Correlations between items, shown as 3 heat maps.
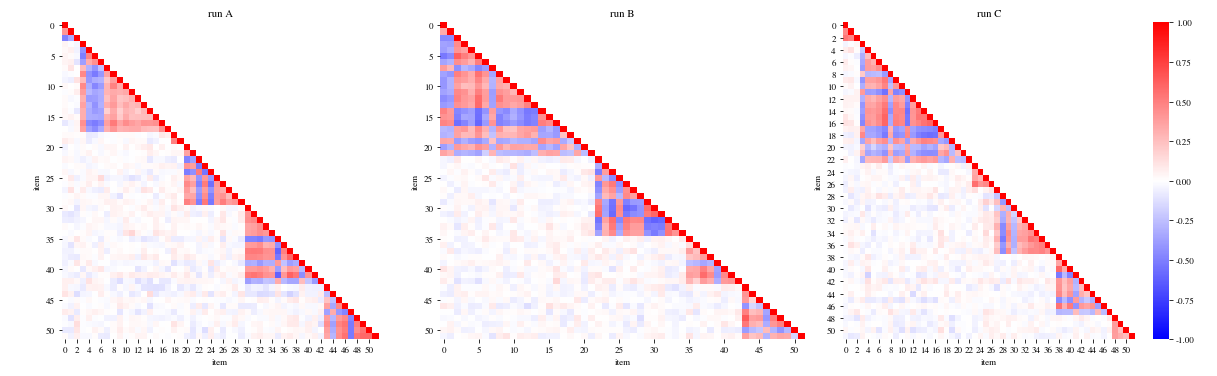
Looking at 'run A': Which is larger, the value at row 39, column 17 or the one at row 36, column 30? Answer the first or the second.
the second
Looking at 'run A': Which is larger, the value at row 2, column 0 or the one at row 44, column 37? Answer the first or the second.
the second
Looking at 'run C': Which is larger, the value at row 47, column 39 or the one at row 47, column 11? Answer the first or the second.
the second
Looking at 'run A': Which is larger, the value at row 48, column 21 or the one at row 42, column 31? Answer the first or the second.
the first
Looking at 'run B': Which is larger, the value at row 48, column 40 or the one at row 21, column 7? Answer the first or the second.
the second
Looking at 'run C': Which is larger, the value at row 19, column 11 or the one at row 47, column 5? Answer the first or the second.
the second
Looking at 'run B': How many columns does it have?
52
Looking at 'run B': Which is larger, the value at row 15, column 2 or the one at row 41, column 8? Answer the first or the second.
the second
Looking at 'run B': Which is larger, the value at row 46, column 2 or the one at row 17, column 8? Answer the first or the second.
the second
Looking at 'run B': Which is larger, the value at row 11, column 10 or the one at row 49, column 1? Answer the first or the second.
the first
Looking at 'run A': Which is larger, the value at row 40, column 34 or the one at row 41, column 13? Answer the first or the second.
the first
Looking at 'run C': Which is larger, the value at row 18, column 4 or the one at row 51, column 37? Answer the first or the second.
the second
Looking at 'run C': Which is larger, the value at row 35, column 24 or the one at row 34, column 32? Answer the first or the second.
the second
